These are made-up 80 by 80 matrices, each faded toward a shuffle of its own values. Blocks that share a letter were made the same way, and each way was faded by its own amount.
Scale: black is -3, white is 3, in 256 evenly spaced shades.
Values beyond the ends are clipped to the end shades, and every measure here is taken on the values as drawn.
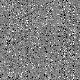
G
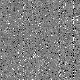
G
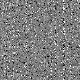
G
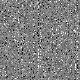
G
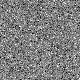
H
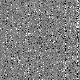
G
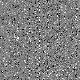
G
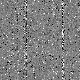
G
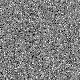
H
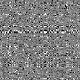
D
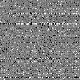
D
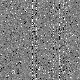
G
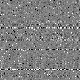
D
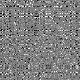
D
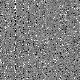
G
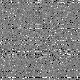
D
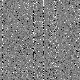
G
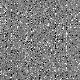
G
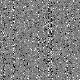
G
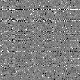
D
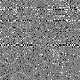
D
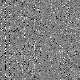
G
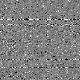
D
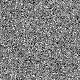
H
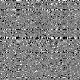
D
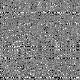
D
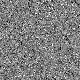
H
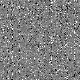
G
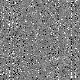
G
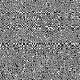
D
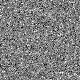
H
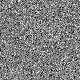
H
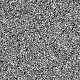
H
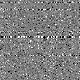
D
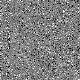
G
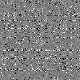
D
